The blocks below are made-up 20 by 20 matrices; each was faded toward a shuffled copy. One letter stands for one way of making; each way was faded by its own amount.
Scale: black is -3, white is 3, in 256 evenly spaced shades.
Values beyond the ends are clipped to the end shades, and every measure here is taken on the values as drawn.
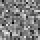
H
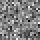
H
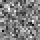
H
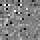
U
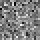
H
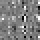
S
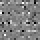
U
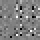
S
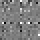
S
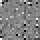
U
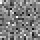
H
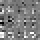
S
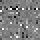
U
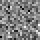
H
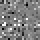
U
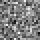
H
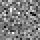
H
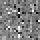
U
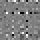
S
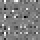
S
